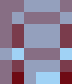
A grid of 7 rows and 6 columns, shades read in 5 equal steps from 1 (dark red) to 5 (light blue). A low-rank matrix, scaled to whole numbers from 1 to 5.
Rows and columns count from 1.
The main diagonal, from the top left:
3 4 4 4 3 2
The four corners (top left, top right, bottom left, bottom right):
3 3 3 1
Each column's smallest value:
3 1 3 3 3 1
